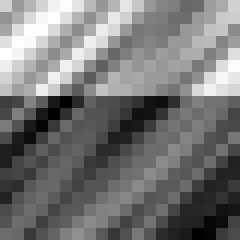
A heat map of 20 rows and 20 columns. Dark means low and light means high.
The ninth with the lowest average is the bottom right. The ninth with the highest average is the top left. The grain runs diagonally up to the right. A horizontal seam about 40% of the way down splits the table, and the top part is higher.
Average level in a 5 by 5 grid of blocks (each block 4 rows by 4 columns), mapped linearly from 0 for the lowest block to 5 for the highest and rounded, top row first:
5 5 4 3 4 | 5 4 3 3 5 | 1 1 1 1 2 | 1 1 2 2 1 | 2 2 2 1 0
